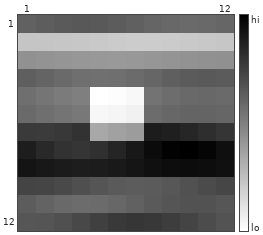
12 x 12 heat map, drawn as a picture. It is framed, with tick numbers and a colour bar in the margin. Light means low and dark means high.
Grain: streaks across. Average level on the scale: 60%. Roughest part: centre. Odd patch: lower, in the centre.
